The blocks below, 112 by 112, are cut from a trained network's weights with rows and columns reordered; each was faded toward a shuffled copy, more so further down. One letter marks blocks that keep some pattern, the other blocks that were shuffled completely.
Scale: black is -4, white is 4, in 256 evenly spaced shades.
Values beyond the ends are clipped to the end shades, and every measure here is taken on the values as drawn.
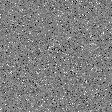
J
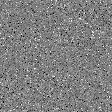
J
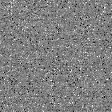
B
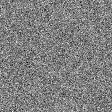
J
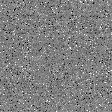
B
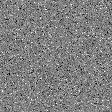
J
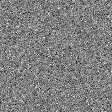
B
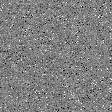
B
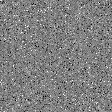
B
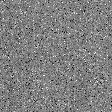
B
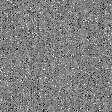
B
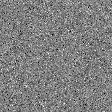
B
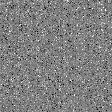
B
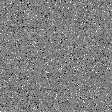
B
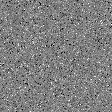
J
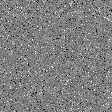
J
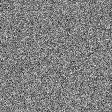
J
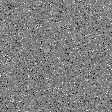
J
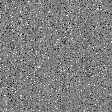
B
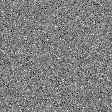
J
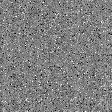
B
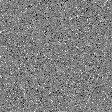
J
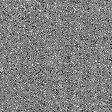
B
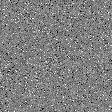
J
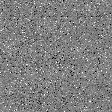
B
